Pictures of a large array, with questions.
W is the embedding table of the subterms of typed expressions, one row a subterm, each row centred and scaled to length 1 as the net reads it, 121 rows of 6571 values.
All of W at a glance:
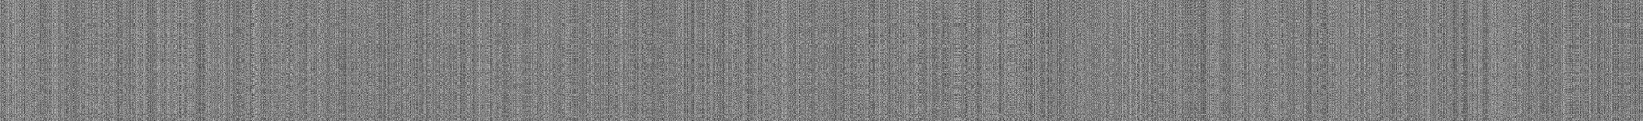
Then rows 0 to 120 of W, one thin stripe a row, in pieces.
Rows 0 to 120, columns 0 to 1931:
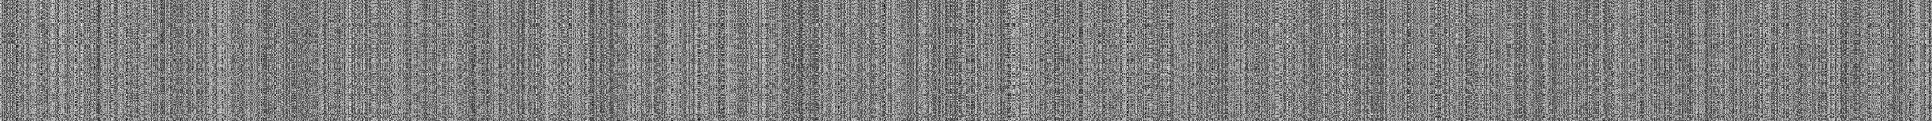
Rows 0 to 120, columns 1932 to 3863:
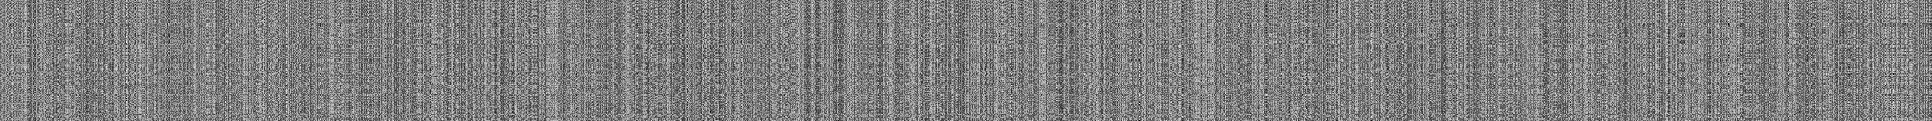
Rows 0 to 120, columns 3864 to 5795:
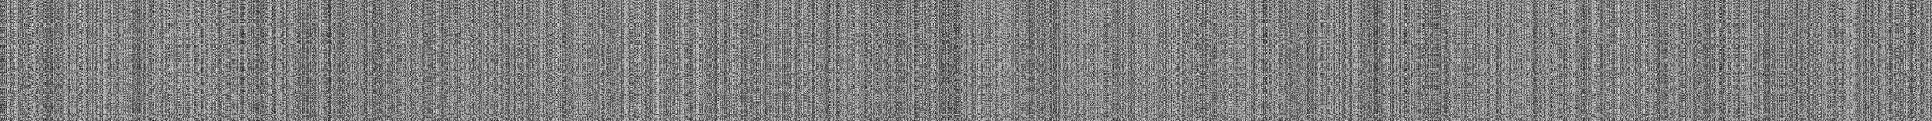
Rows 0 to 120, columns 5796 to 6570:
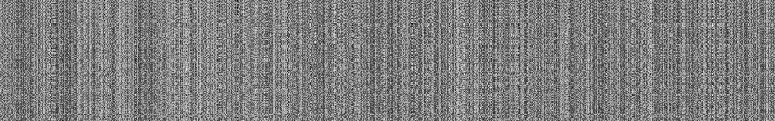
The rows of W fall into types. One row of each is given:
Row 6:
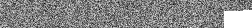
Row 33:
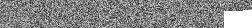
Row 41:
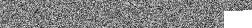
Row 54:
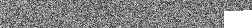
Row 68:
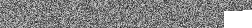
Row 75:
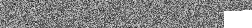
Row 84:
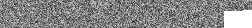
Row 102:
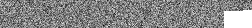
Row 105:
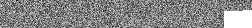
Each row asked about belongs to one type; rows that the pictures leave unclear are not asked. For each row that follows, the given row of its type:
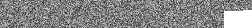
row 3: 6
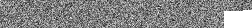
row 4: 102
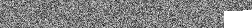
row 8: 84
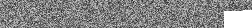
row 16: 75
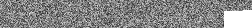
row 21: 105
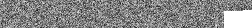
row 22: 41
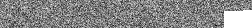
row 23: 54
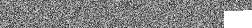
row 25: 6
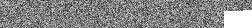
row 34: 102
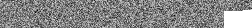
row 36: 33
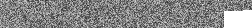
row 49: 54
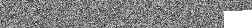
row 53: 75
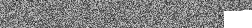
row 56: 75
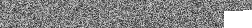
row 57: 68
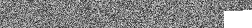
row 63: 6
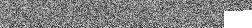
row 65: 54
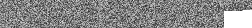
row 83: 33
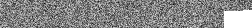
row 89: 6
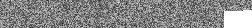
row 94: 54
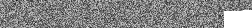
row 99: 75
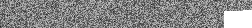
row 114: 84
